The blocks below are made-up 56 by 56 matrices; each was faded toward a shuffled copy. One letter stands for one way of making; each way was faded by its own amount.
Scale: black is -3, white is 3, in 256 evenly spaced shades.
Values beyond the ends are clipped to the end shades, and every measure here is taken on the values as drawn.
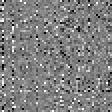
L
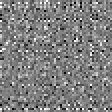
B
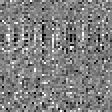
B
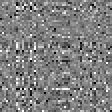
B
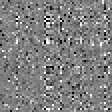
B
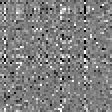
B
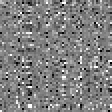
L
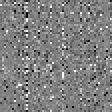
L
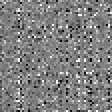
B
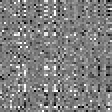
B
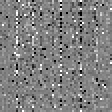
L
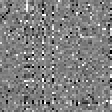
B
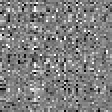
B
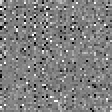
L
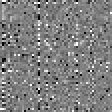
B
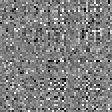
B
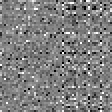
B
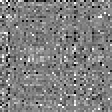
B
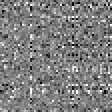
B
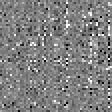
B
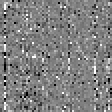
L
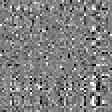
B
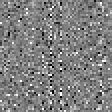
L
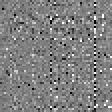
B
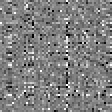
B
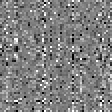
B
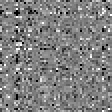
B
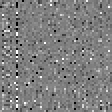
L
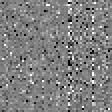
L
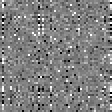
B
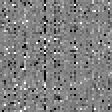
L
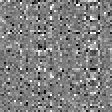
B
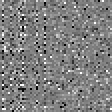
L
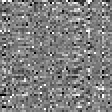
B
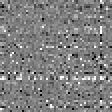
B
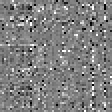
L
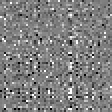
B
